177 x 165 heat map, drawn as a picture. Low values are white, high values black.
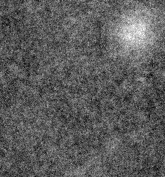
Neither half mirrors the other. The top right is the ninth with the lowest average. The field is mottled with small blotches. One dip sinks in the top right. No row or column stands out. Most values sit high, with a long tail of low ones.
